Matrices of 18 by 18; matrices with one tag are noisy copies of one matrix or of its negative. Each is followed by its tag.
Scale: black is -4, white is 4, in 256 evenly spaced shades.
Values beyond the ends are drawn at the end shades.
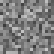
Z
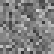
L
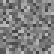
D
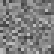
D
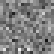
L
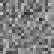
Z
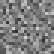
D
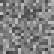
Z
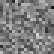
L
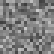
L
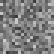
Z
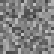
Z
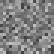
D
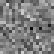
L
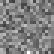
D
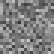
L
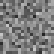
Z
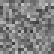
L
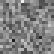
L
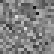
L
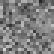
L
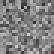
D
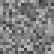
L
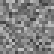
L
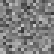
D
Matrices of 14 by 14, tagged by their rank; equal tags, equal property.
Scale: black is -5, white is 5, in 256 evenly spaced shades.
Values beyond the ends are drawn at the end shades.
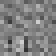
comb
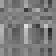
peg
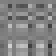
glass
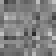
peg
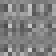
peg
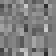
peg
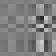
glass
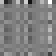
glass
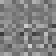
comb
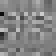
comb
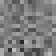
comb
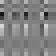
glass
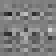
peg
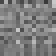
comb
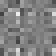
peg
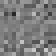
comb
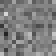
comb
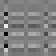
glass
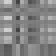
glass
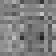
peg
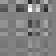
glass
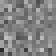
comb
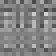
peg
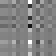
glass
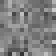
comb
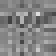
peg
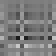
glass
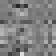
comb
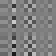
glass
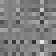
peg
